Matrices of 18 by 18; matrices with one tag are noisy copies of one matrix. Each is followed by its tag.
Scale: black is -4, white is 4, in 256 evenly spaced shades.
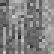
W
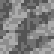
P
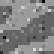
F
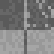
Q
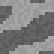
F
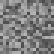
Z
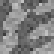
P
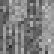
W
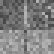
Q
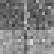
Q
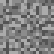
Z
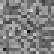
Z
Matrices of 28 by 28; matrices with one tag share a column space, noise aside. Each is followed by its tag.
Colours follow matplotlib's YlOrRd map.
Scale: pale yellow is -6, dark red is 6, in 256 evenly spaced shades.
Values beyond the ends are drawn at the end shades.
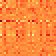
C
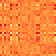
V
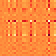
C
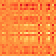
V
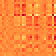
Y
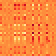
V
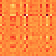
Y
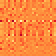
C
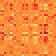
V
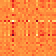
C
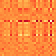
C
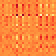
Y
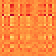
Y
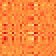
V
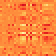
V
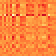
Y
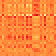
Y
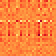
C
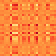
V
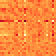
C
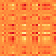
V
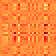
V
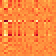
C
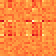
C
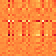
C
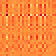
Y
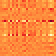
C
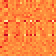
C
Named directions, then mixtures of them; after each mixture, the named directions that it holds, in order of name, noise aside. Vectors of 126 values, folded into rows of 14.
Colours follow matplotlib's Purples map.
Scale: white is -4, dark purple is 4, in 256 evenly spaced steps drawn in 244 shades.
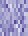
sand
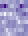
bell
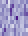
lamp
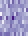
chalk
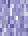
lamp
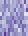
chalk, sand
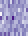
chalk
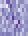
bell, chalk, sand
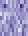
bell, chalk, sand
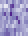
bell, chalk, lamp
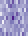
chalk, sand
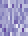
lamp, sand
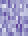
bell, lamp, sand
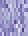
sand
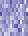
chalk, sand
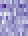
bell, chalk, lamp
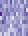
chalk, sand
